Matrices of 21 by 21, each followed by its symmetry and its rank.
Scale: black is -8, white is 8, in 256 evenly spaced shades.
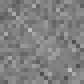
symmetric, full rank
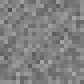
symmetric, full rank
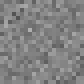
symmetric, full rank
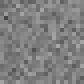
neither, full rank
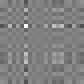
symmetric, rank one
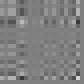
symmetric, rank one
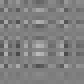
neither, rank one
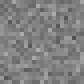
neither, full rank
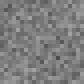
symmetric, full rank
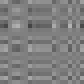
neither, rank one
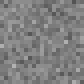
neither, full rank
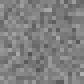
neither, full rank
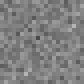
symmetric, full rank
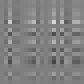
neither, rank one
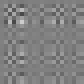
symmetric, rank one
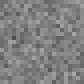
neither, full rank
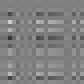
neither, rank one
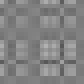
symmetric, rank one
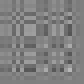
symmetric, rank one
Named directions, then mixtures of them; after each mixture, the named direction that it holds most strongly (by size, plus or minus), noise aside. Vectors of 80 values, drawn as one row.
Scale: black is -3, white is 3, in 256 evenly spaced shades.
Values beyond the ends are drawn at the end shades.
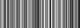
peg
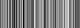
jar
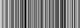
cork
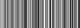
peg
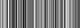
jar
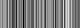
jar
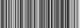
peg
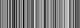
jar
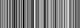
jar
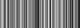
peg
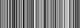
jar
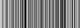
cork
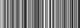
peg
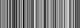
jar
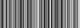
peg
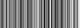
peg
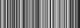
peg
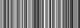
peg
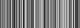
jar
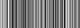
cork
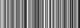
peg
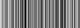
cork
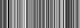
cork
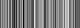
jar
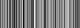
jar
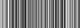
cork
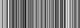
cork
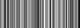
peg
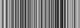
cork
